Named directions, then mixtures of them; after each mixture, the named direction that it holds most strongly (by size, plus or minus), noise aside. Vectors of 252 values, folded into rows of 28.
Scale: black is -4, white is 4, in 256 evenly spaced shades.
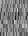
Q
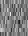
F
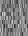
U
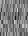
Q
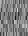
Q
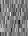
F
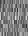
Q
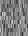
U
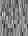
U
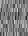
Q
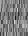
Q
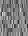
U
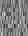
U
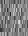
F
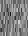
F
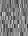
U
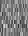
U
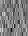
U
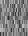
F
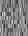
U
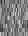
F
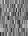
F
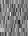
F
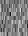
F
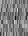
Q
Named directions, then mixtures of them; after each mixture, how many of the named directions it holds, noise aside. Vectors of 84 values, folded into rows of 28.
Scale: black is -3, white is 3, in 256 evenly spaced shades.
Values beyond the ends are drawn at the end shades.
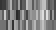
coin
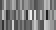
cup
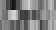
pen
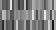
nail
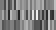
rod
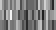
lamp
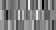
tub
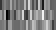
three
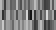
one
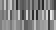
one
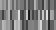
two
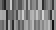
three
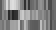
one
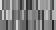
two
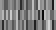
three
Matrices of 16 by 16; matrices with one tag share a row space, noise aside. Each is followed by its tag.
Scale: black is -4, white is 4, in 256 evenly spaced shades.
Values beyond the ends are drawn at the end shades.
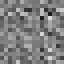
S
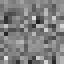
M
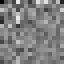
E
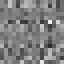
S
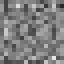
M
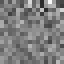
S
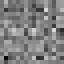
M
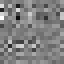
E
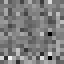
S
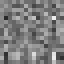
M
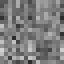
E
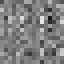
S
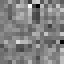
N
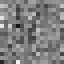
E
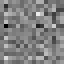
M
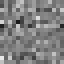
E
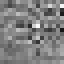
N
